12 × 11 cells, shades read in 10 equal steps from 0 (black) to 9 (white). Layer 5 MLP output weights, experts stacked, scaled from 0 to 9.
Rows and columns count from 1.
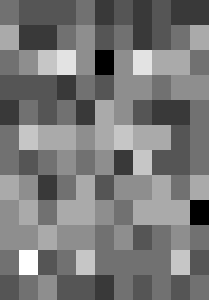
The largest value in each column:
6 9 7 8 7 6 7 8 6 7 6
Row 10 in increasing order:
3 4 4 4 5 5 5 5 5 5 6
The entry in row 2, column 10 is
4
